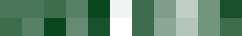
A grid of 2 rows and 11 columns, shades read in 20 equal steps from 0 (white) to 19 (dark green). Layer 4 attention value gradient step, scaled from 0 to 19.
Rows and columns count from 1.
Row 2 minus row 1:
1 -1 4 -1 -1 -1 0 -1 1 0 -3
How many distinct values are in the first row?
9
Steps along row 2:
down up down up down up down down up up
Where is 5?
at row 1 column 9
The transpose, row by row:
14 15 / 14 13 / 15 19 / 13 12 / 19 18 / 1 0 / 15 15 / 10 9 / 5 6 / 11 11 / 18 15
